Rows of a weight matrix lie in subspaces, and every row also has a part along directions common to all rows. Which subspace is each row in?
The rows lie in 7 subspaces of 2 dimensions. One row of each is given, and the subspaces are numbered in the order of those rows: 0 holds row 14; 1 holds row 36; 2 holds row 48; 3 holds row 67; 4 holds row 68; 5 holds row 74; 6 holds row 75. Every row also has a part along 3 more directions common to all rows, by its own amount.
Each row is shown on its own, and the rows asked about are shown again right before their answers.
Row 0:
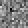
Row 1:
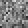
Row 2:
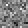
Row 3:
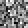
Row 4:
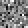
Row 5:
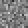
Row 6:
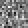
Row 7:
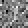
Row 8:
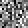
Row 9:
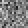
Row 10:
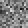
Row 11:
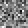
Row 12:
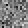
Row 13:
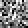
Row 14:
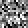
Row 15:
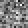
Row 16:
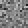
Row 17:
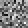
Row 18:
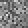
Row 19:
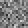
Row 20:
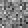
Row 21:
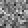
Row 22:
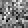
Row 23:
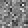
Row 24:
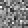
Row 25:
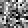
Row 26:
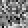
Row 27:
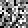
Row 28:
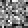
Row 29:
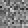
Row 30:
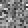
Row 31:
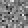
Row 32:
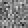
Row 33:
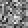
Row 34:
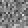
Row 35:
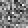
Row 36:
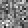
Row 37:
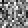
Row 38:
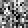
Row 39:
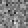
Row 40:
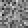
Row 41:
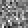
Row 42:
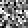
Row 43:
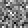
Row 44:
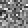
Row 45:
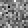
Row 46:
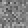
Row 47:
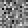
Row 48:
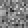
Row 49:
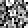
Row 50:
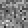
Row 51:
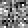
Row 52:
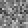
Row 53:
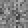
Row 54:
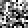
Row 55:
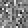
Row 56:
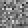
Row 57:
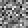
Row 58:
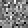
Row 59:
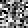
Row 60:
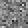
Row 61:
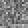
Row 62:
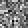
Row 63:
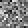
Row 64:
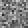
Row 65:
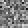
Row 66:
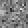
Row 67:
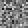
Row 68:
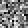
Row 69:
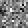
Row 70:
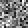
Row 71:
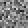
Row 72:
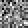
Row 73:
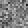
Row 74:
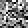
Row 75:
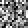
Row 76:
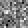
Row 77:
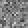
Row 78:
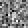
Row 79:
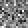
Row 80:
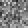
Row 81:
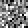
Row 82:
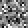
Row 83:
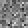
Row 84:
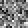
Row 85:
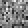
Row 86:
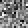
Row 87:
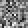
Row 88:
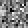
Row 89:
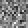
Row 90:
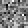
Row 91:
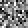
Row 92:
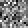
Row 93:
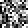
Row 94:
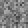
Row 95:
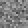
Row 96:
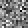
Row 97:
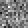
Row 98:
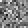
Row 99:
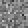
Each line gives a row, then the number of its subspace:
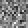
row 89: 6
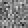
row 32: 1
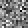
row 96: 1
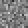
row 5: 4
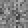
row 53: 5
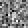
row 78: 2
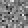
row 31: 4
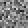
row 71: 5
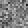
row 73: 1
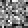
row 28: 0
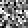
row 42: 6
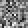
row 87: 0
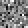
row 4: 4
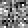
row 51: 1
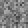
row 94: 5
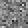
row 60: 3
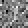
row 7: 6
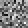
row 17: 3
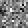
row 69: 2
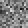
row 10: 2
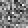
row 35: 5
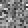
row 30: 1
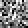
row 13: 3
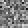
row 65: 2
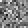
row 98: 0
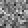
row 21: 6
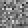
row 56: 3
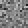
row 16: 1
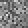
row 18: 5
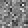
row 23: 0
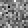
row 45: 0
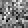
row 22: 5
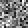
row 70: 1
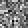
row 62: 4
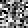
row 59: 1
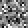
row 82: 0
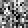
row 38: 5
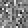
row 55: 6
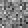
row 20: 3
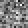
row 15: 5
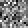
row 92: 3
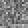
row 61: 2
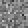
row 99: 4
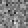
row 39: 4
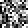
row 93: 2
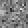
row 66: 2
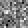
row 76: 1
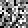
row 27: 6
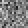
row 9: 6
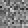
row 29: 2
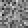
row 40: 3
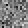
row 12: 1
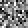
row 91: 6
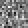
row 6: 0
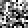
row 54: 5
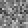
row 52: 6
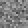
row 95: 5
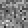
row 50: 1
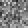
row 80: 3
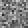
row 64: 3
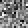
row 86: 1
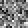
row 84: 6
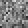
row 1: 5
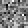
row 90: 4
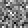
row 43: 4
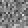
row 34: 4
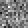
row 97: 0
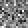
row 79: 6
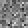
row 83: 0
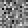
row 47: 3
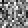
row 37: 6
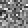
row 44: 1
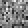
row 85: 5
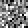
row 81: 4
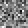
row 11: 6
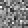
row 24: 2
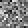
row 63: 0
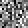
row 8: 6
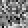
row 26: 0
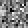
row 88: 2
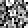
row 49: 4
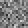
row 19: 4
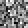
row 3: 4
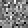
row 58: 3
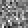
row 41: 0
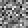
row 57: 3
